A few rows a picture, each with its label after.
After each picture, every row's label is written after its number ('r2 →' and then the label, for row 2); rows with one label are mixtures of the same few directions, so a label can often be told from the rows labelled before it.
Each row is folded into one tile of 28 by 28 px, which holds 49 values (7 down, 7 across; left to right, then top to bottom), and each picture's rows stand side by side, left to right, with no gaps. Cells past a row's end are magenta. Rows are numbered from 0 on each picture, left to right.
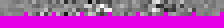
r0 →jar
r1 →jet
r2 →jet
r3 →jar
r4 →jet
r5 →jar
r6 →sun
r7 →jet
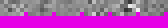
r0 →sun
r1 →jar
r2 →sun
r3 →jet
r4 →jar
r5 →sun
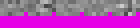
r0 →jet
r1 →jar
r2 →jar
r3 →jet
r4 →jet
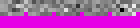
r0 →jar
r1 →jar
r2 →sun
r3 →sun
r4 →sun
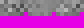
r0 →sun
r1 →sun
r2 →sun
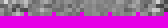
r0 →jar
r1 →jar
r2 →sun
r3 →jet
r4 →jar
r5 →jar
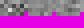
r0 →sun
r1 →jet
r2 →jar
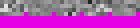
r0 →sun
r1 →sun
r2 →jet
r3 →jar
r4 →jar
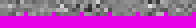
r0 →jet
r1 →jar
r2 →sun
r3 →sun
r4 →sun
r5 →jet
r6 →sun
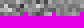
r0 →sun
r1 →jet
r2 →jar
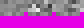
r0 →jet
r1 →sun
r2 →jar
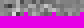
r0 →jet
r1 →jar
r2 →jet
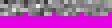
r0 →jar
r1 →jet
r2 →jet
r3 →jar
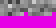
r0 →jet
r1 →jar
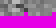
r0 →jar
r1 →jar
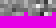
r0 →jar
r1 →jet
